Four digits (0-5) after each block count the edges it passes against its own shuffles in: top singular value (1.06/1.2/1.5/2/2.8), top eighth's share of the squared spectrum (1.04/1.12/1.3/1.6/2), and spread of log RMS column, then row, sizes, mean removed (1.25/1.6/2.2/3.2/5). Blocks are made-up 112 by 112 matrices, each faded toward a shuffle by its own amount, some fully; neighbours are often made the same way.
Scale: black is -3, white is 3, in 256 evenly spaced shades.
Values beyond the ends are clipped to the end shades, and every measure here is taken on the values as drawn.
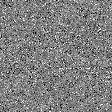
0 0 0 1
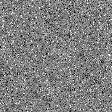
0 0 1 0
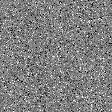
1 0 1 0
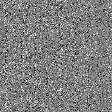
1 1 3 0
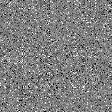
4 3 2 1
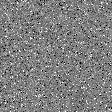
0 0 0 0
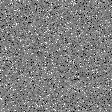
0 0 0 0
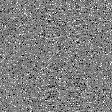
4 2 1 1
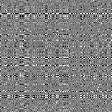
5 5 3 4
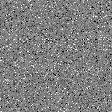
3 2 0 1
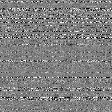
3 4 0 5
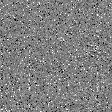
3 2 1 0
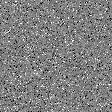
1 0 0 0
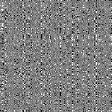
5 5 4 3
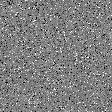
1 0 0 0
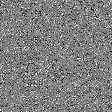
2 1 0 0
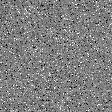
1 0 0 0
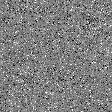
0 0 0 0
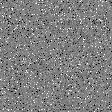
3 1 0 1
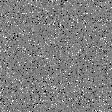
3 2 0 1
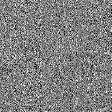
1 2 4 0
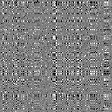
5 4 4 4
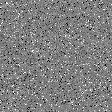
2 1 0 0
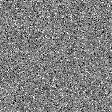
2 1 1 1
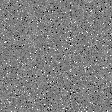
1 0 0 0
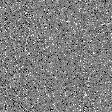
1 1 2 0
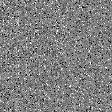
0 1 2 0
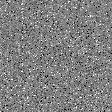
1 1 1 0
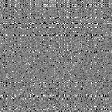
5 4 3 3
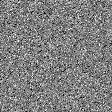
0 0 0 0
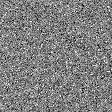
0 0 0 0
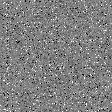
1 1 1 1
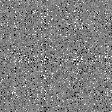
2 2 3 3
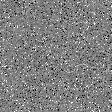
0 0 0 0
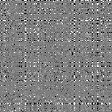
5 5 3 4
